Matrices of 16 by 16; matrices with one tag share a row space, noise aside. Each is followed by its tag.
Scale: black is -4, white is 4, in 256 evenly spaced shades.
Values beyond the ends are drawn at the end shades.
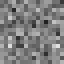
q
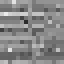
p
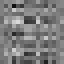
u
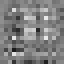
u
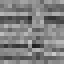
p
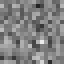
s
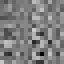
s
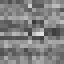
p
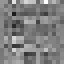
u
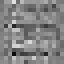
u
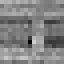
p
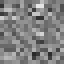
s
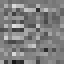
u
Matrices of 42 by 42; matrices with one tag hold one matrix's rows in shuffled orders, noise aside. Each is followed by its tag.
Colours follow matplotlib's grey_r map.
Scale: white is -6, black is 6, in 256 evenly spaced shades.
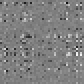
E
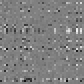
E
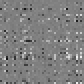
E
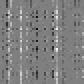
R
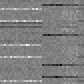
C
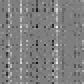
R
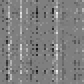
R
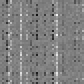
R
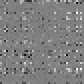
E
